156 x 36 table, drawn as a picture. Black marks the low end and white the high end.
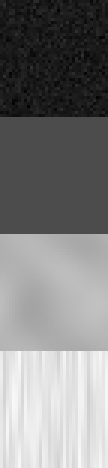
The table splits into 4 rows of 1 panel. Panel 1,1: very low, fine-grained, faint in contrast. Panel 2,1: low, flat. Panel 3,1: high, smooth, faint in contrast. Panel 4,1: very high, streaked downward, faint in contrast.
